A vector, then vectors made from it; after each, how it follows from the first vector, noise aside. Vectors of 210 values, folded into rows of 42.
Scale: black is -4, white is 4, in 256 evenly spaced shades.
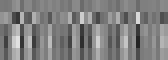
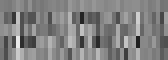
sign-scrambled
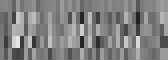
sign-scrambled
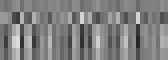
copied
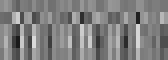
negated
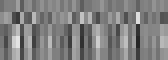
copied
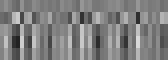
negated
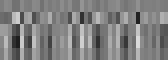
negated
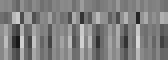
negated
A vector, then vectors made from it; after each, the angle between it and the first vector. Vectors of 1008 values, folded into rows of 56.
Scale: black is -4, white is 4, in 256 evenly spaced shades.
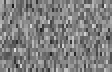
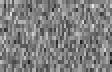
partly aligned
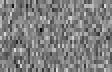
nearly parallel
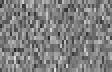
partly opposed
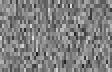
orthogonal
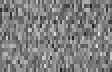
partly opposed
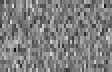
nearly opposite
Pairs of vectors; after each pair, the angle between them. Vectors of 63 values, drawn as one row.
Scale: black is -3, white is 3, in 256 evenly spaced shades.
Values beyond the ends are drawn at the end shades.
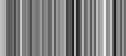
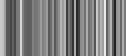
nearly parallel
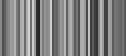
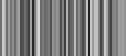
nearly opposite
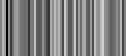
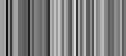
nearly parallel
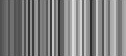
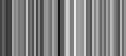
partly aligned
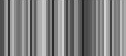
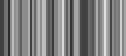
nearly parallel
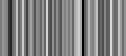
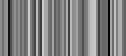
partly aligned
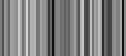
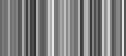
nearly opposite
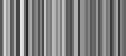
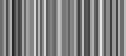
orthogonal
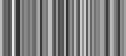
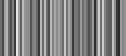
orthogonal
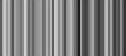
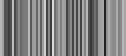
partly opposed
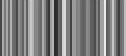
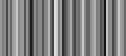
nearly opposite
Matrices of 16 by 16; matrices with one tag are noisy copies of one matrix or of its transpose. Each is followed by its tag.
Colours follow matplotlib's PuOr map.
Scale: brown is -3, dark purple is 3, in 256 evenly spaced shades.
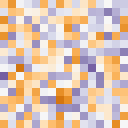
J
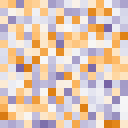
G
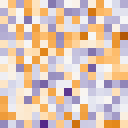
G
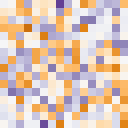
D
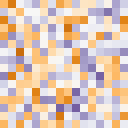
J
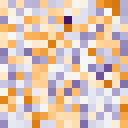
G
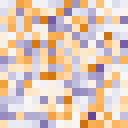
D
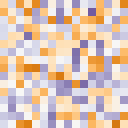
J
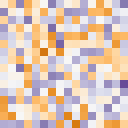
G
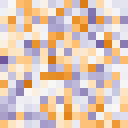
D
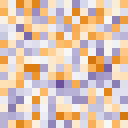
J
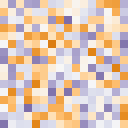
G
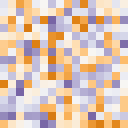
D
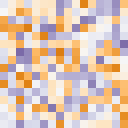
D
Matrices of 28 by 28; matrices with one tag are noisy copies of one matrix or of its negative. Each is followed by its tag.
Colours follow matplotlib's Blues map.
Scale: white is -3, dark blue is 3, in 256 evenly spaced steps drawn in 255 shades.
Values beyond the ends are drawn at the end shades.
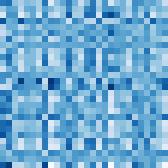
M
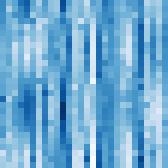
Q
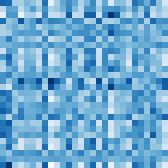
M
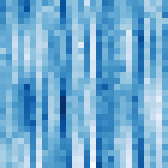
Q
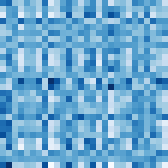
M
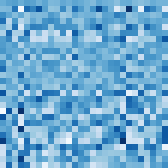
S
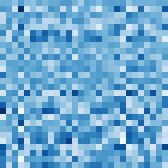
S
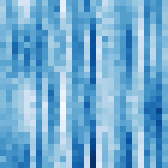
Q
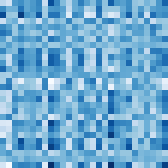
M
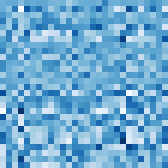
S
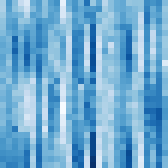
Q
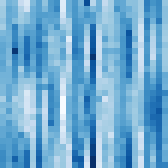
Q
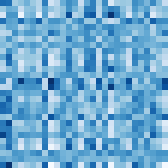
M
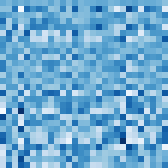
S
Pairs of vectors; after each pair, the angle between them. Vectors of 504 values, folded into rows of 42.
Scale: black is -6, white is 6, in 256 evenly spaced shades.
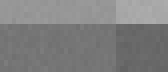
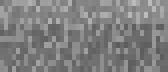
partly aligned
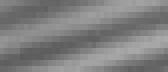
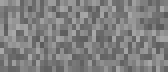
orthogonal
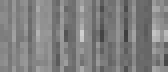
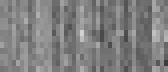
nearly parallel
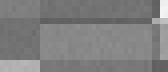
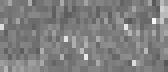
partly aligned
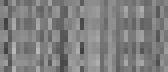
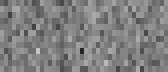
partly aligned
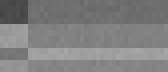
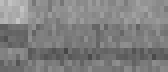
nearly opposite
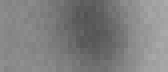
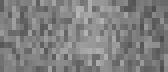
partly opposed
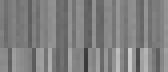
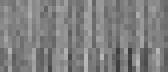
nearly opposite
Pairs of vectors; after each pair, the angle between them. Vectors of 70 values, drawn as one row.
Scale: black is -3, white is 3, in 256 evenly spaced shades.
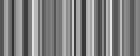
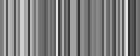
orthogonal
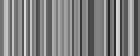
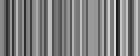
nearly opposite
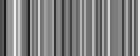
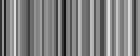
partly aligned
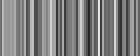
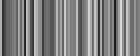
nearly opposite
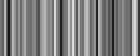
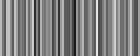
partly opposed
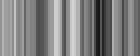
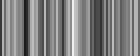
partly aligned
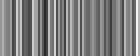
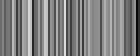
nearly opposite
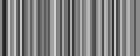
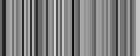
partly aligned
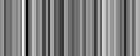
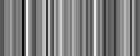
nearly opposite
